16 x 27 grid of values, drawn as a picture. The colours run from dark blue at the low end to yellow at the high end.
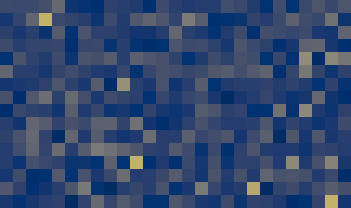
Slope: none. Average level on the scale: 20%. Odd rows or columns: none. Mirror symmetry: none. Grain: fine. Stripes: none. Histogram: skewed, a long tail of high values.
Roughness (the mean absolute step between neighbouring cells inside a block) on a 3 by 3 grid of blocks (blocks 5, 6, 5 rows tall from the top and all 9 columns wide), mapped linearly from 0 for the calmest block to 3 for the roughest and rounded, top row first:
0 0 2 | 1 0 1 | 1 2 3
